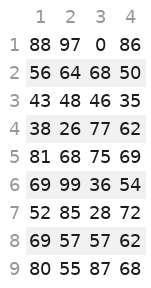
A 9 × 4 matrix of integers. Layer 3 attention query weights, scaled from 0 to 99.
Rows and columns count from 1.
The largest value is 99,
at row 6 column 2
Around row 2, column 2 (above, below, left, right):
97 48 56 68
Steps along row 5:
down up down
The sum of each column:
576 599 474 558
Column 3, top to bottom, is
0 68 46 77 75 36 28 57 87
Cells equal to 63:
0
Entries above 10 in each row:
3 4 4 4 4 4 4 4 4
